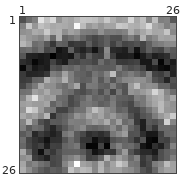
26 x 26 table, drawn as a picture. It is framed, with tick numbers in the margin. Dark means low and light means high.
Rings: centred on the bottom middle. Slope: none. Stripes: horizontal, repeating 2 times.
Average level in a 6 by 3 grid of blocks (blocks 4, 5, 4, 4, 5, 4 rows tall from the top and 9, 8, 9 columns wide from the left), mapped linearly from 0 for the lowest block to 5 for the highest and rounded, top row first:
545 | 010 | 323 | 433 | 121 | 242
